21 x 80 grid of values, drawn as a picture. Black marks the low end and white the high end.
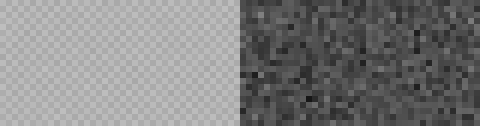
The table splits into one row of 2 panels. Panel 1,1: high, checkered, faint in contrast. Panel 1,2: low, fine-grained.
